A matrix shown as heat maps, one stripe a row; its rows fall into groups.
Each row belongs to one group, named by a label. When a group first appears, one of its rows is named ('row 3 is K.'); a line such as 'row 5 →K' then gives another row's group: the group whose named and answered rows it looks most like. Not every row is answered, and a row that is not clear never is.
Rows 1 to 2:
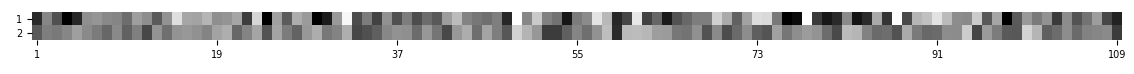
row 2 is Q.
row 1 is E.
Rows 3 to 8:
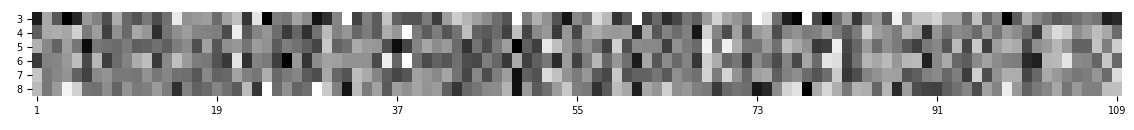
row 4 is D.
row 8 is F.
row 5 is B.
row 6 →D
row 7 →B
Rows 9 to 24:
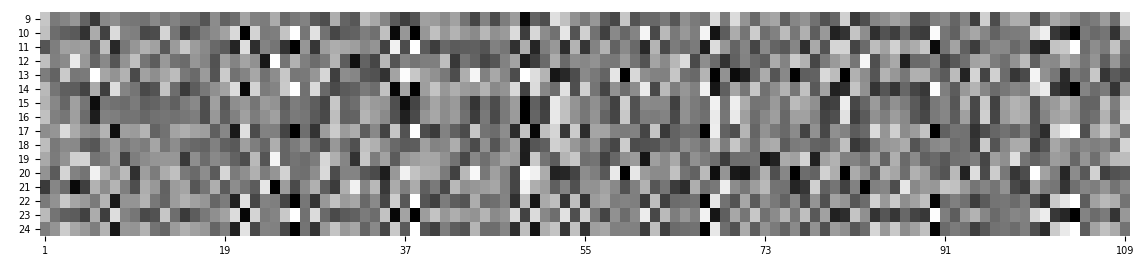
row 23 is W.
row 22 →D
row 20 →Q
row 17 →D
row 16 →B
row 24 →D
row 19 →F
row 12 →F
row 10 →W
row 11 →D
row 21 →E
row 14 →W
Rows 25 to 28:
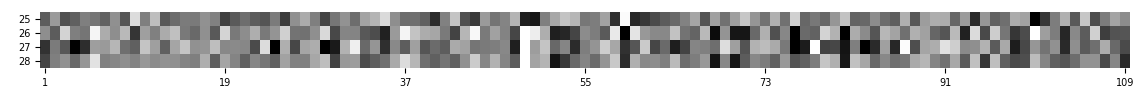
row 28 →Q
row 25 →B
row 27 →E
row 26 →Q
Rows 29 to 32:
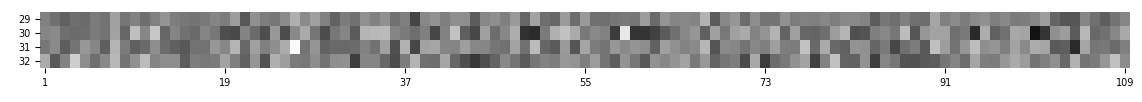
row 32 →F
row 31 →W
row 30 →B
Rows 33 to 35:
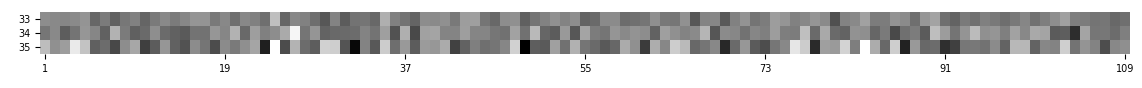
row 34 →W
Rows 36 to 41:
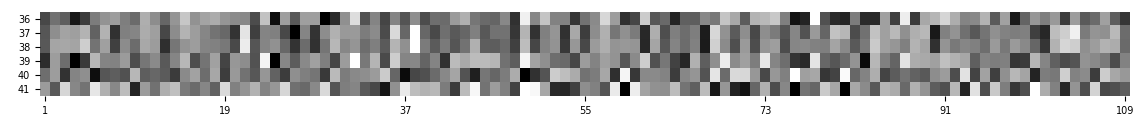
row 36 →E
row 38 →D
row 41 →Q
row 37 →D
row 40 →B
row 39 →E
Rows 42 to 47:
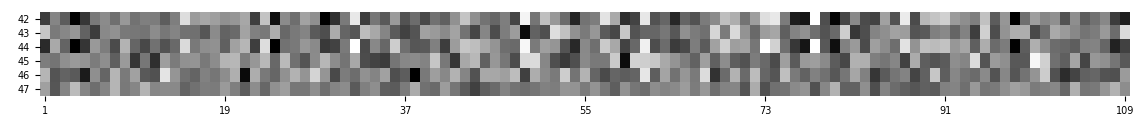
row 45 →Q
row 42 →E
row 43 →B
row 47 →F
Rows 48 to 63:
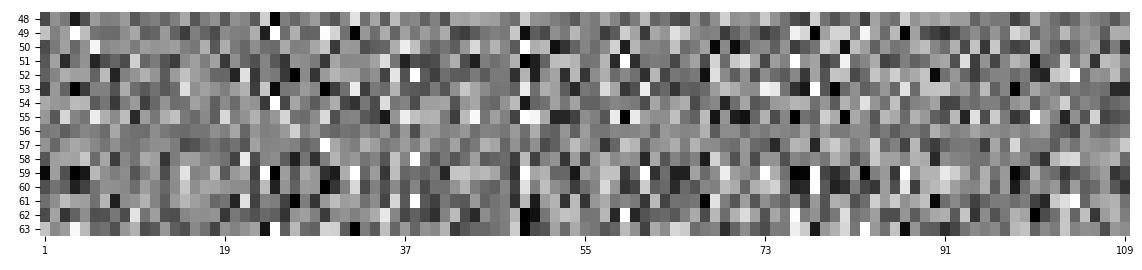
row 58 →D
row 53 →E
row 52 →D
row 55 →Q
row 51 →B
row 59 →E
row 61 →D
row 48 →E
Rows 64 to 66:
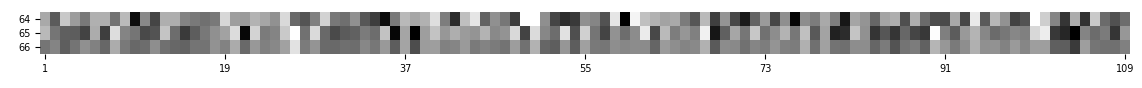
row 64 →Q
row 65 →W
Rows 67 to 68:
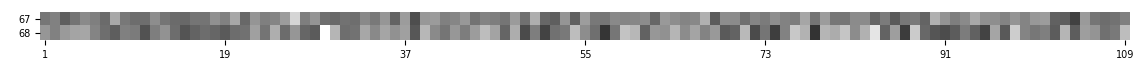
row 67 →W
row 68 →F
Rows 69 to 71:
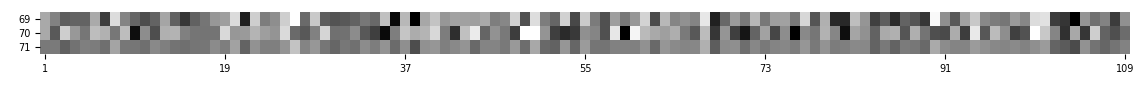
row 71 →W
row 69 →W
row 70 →Q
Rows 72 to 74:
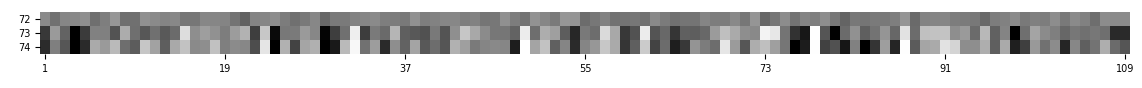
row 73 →E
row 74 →E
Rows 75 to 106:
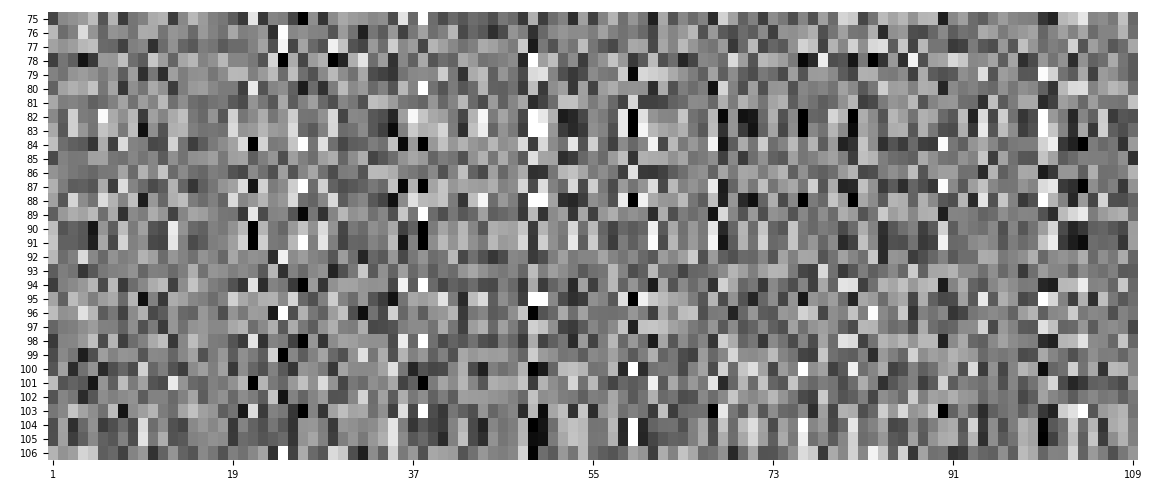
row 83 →Q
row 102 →E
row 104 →B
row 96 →F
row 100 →B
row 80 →D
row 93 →E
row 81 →B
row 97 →Q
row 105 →B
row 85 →Q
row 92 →F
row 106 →F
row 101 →W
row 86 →B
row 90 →W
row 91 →W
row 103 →D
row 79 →Q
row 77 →F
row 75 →D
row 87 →W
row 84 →W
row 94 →D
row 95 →Q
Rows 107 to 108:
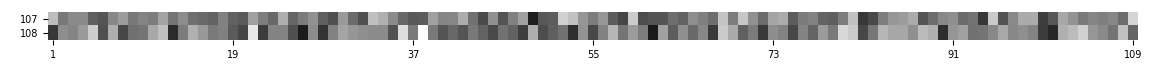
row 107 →B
